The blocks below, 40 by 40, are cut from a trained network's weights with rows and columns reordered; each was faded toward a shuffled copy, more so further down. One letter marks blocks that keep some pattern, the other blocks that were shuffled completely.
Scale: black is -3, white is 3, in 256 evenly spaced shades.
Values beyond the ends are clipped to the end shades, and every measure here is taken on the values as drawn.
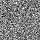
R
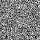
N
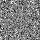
R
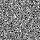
R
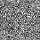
N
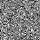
N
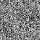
N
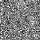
N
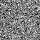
R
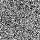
R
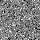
R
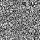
N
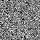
R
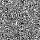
N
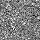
R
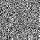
N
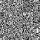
N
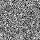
R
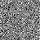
N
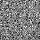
N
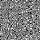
N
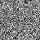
N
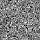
N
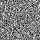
R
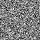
R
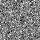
R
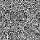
N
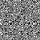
N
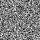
R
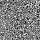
R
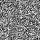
R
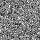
R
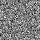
R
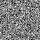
R
